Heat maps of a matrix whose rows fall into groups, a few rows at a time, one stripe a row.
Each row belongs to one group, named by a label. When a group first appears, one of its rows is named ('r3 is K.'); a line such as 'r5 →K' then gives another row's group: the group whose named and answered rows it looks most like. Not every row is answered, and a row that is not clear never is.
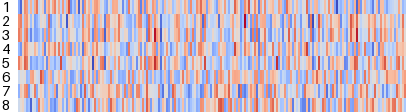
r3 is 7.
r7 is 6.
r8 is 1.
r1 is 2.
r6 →1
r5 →7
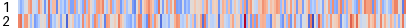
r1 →6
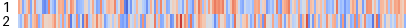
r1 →7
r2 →2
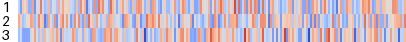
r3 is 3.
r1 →1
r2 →6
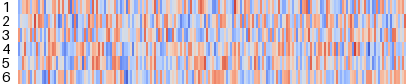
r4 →2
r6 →7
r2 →6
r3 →6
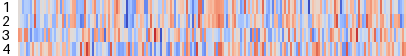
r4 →1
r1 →3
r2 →3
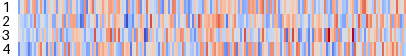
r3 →3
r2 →3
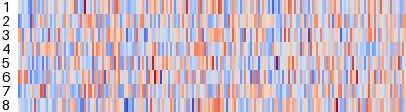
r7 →1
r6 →7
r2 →1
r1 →3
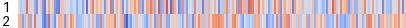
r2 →7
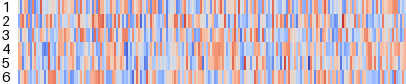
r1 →1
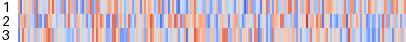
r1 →6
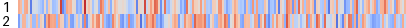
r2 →2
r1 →7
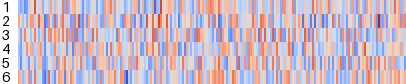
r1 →3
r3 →2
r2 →6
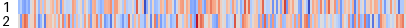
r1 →3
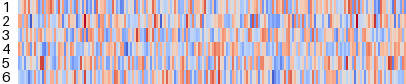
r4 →7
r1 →2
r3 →6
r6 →3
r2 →7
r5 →1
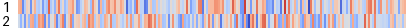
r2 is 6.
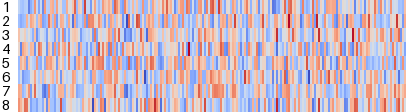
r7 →7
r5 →2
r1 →3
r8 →7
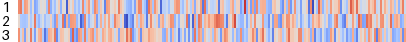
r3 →6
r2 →3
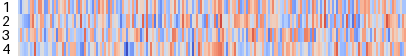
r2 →1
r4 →3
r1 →1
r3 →6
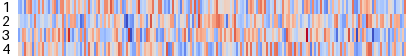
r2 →3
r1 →6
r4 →6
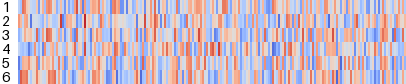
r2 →7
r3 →2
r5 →2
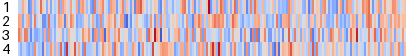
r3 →7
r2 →7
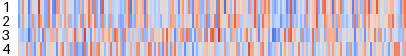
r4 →6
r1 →1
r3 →3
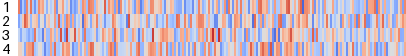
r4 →6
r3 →3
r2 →2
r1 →6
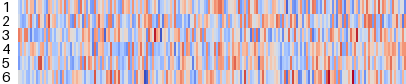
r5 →1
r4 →1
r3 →7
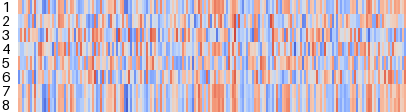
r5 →6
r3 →2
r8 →7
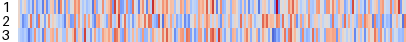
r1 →3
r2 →6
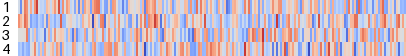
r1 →2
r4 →3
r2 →7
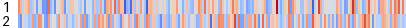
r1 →7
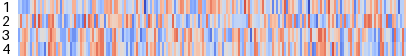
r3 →2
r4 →2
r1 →3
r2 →6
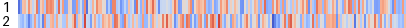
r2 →3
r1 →2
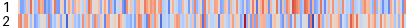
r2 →7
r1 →6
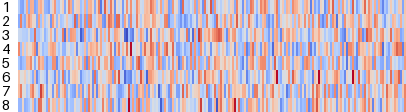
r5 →6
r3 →3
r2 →6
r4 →6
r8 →1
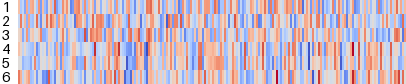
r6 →7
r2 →2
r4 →3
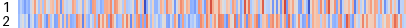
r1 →3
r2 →1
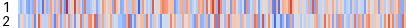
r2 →1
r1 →3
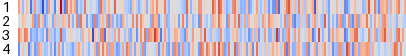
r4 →1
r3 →7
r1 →7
